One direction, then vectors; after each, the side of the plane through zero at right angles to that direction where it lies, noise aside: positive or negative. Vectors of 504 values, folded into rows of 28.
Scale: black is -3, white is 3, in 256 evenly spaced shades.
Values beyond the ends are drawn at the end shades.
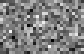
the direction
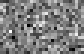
positive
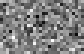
negative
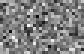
negative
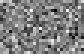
negative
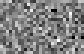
negative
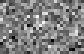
positive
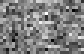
positive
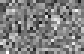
negative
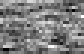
positive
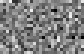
negative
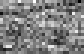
positive
